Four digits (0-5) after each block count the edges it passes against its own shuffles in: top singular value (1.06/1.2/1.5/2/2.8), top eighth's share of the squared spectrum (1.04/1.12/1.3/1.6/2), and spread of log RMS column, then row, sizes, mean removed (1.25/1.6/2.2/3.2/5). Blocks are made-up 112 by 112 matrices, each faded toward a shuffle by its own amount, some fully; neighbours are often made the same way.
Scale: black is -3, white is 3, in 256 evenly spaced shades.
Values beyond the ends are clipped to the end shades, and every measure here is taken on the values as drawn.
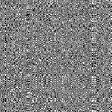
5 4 3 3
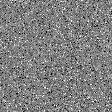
2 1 0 0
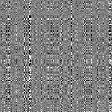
5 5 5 3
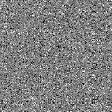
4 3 2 1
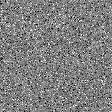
2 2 1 0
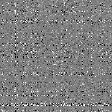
2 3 3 3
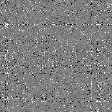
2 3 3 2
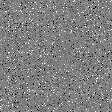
1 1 1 1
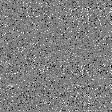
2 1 1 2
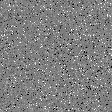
0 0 0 0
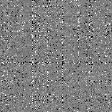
2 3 3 3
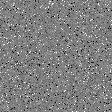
0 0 0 0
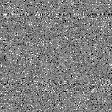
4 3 1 2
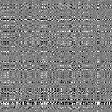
5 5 3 4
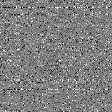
4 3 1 2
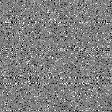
4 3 1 3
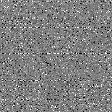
4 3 1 2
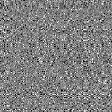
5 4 2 3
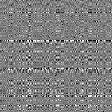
5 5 3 4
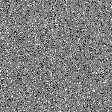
0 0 1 0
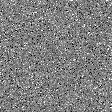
0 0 0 0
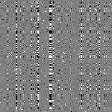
5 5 4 3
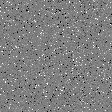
0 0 0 0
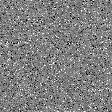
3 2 0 0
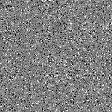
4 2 1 1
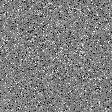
2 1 0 0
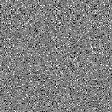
4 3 2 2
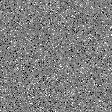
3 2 0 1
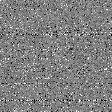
2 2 0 3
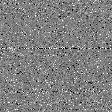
2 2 0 2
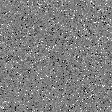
0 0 0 0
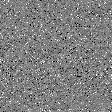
1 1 0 1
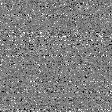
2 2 0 3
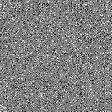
4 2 1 1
